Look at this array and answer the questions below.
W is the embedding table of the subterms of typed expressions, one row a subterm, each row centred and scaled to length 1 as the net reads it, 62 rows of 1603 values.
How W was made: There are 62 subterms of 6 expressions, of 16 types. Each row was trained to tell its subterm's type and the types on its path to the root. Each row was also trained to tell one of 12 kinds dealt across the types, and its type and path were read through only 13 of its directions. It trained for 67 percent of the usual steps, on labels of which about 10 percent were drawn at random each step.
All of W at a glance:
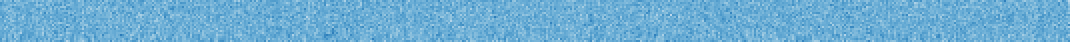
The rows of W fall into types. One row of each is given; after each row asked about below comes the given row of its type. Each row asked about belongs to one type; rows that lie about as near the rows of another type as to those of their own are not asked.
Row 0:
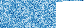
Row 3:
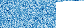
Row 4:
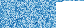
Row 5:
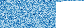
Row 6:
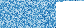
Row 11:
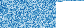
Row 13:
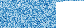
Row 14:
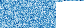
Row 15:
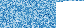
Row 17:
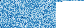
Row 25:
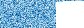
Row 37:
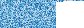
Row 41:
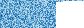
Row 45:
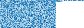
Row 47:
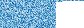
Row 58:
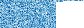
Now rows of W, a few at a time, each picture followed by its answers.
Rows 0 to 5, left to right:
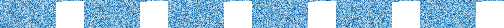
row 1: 4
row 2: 17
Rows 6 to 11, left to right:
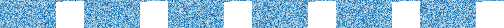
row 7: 58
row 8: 4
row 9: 0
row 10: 13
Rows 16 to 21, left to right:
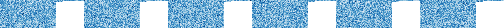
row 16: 25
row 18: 41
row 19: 6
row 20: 4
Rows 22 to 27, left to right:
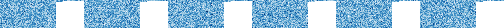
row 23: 45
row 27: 58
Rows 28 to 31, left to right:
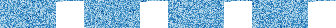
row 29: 15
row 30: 37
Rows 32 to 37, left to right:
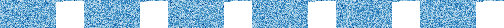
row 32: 58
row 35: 45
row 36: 15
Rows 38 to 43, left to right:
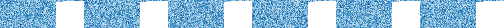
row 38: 58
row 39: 25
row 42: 45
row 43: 4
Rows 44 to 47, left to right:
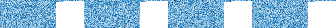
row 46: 25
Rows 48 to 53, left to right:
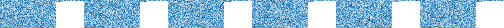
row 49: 6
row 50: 6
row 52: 41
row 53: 0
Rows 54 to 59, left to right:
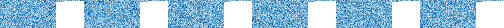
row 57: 13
